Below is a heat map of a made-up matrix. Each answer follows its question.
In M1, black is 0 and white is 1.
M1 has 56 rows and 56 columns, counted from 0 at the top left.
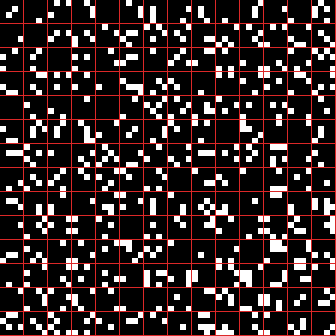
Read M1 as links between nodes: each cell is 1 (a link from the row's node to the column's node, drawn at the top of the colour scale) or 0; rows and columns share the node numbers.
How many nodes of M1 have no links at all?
0
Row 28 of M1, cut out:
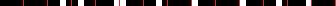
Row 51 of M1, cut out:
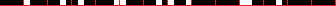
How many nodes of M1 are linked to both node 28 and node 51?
7
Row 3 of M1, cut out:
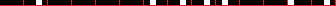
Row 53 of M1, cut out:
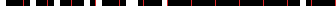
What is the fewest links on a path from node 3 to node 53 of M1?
3
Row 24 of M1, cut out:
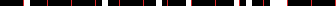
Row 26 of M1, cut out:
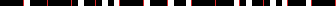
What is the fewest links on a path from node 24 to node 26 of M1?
1
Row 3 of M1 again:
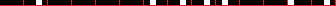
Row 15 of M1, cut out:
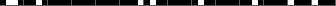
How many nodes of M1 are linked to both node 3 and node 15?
3
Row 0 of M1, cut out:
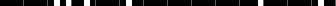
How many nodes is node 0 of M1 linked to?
6
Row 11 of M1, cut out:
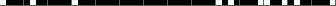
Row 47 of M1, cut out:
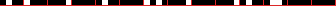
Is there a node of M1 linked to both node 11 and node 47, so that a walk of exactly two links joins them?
no
